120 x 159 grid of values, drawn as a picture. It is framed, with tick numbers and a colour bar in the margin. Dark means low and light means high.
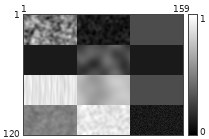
The table splits into 4 rows of 3 panels. Panel 1,1: middling, blotchy, strong in contrast. Panel 1,2: very low, blotchy, faint in contrast. Panel 1,3: low, flat. Panel 2,1: very low, flat. Panel 2,2: low, smooth. Panel 2,3: very low, flat. Panel 3,1: very high, streaked downward, faint in contrast. Panel 3,2: high, smooth. Panel 3,3: low, flat. Panel 4,1: middling, blotchy, faint in contrast. Panel 4,2: very high, blotchy, faint in contrast. Panel 4,3: very low, fine-grained, faint in contrast.
